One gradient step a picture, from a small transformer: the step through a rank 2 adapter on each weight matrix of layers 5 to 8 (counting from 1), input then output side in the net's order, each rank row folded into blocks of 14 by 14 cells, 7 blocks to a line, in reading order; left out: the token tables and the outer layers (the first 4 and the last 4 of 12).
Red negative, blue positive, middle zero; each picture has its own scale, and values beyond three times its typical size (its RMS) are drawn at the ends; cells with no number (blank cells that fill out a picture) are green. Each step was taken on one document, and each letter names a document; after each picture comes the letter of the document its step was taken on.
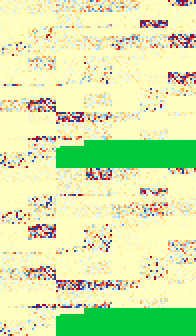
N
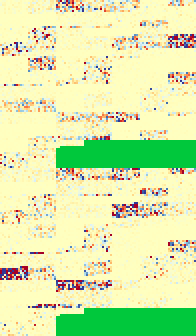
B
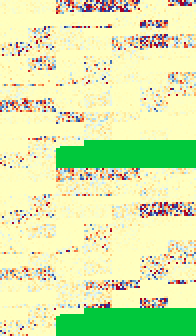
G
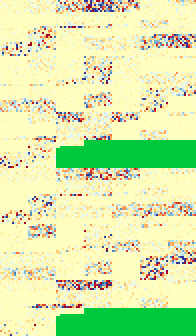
N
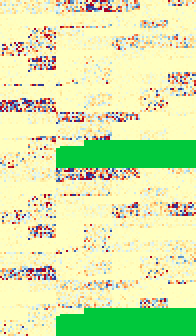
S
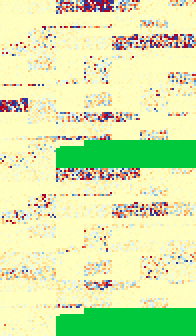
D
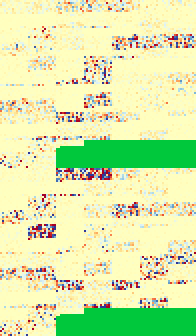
B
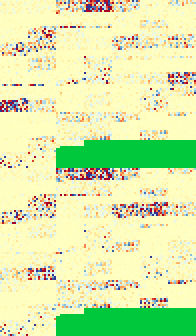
S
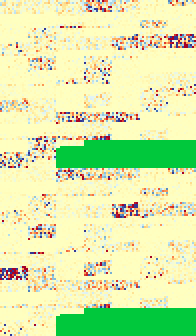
B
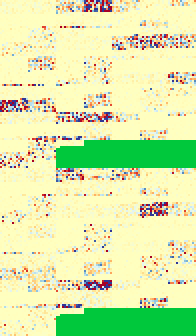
D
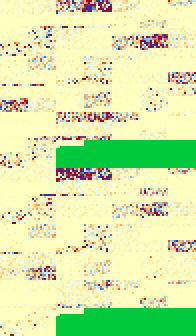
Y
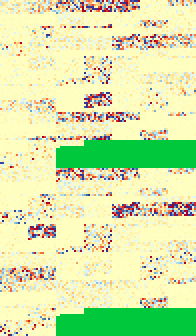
N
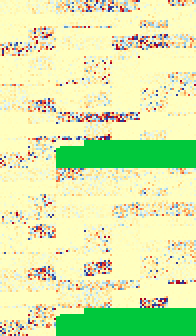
G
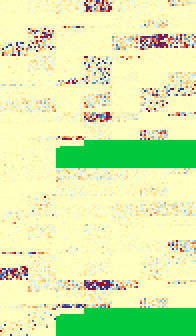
G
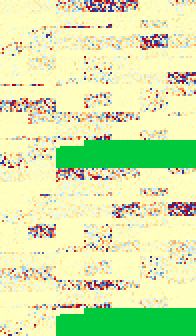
N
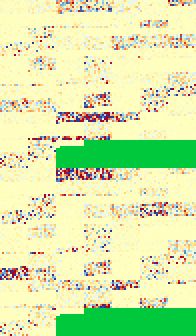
G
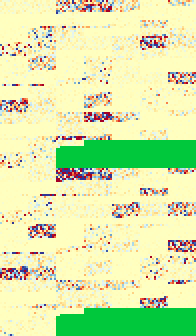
Y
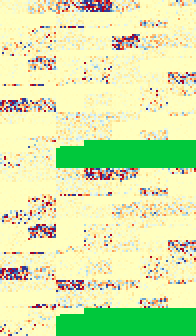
N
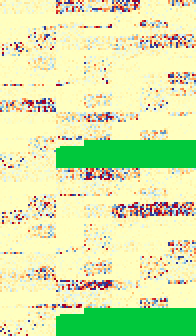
B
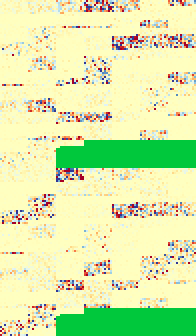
G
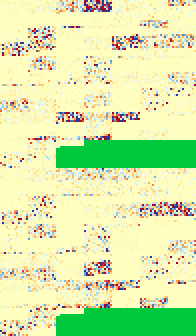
G
